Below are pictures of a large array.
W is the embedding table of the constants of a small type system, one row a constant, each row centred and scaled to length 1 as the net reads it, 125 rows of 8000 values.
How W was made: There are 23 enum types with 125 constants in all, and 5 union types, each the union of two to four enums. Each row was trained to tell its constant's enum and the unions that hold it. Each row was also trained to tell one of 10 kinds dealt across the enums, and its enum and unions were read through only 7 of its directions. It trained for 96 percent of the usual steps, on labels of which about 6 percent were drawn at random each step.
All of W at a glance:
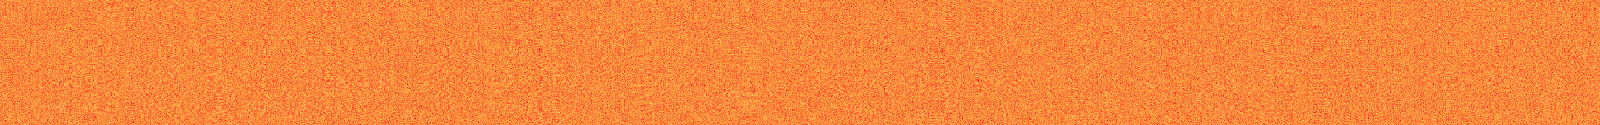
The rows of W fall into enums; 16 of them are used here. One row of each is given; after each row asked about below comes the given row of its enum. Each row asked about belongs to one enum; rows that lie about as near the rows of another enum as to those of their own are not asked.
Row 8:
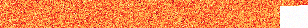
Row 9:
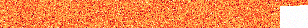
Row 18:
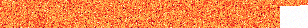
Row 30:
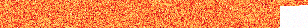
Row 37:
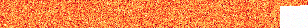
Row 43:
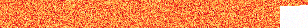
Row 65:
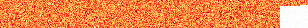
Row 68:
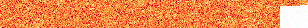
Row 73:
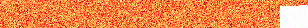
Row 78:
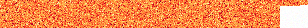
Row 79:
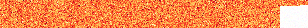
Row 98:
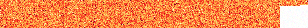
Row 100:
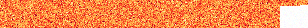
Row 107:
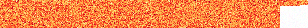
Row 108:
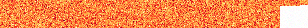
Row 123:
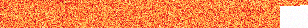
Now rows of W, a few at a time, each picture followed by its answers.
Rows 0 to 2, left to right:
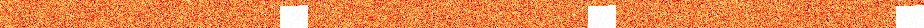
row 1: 68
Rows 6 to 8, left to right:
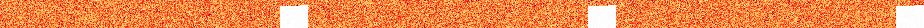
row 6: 43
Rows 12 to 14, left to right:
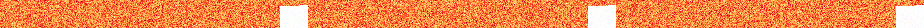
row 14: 73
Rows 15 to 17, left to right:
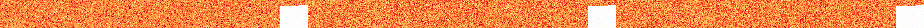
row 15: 37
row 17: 43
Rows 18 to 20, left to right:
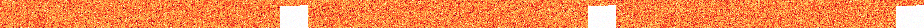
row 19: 30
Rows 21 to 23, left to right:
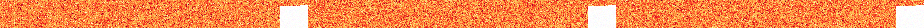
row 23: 79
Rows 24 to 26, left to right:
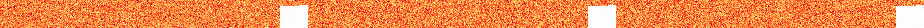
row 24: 30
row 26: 123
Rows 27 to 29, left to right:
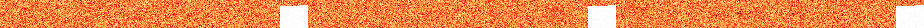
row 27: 9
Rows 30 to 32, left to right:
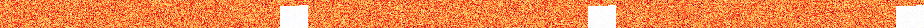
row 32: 123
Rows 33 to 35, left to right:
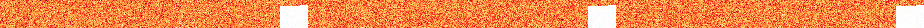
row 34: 79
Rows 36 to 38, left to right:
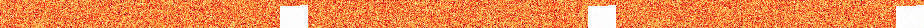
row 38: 68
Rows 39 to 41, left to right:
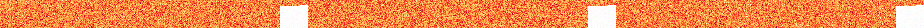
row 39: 30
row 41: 65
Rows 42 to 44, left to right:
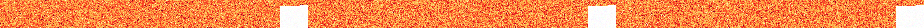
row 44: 43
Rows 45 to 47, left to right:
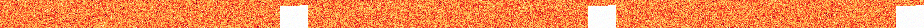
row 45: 8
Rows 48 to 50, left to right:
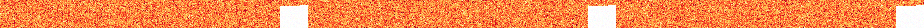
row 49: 78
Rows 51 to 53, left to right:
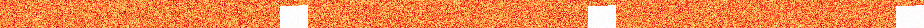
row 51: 78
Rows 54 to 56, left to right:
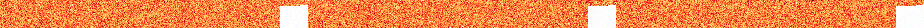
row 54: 123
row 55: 100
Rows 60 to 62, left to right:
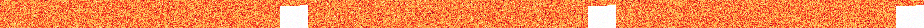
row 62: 79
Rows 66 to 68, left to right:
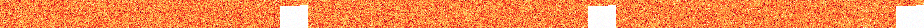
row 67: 78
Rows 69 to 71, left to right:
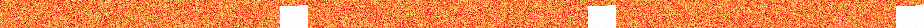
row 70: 107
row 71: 107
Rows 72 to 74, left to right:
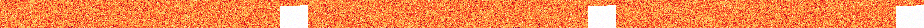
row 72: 100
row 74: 43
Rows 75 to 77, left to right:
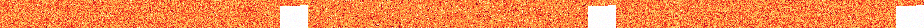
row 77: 79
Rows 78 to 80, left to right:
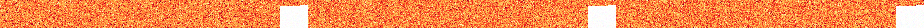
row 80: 79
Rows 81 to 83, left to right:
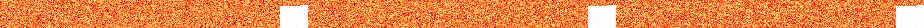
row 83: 78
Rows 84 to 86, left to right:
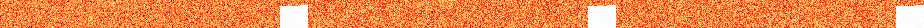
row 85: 37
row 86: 37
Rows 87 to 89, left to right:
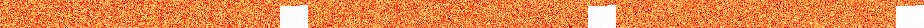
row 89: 37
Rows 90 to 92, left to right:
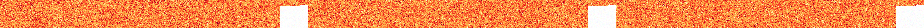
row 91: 73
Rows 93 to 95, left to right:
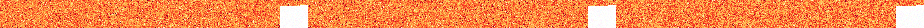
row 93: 78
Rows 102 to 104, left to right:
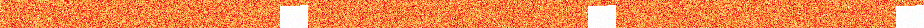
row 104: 65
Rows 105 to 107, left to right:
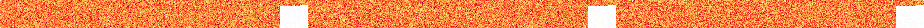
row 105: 68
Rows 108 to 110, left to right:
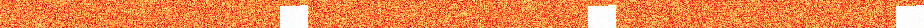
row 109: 123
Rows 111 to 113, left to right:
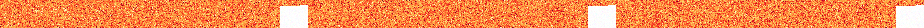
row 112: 123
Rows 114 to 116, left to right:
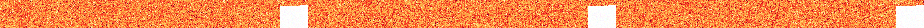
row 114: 73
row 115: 65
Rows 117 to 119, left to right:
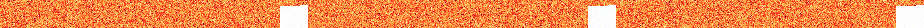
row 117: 30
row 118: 43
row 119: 30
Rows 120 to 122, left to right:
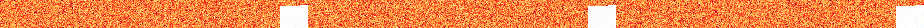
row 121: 65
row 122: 8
